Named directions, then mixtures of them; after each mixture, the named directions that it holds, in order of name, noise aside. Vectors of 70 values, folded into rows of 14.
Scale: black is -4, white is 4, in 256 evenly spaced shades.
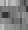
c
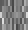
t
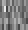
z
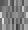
t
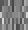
t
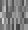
t, z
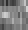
c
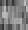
c, z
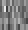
z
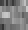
c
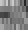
c, t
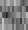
c, t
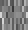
t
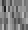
z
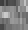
c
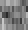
c, t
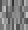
t, z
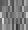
t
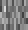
t, z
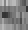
c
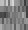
c, t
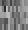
c, z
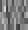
t, z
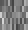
t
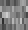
c, t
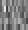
z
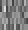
t, z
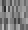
z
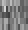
c, z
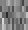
c, t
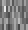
z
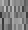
t, z
